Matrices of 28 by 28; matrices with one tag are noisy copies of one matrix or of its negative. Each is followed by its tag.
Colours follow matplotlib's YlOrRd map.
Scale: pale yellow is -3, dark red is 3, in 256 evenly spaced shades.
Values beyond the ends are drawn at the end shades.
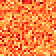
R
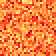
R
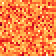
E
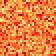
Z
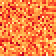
E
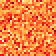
R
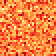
Z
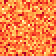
Z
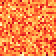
E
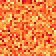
R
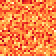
R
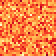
E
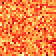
E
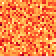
E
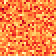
Z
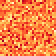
R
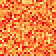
R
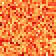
E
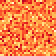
R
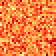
E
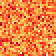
E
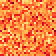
R
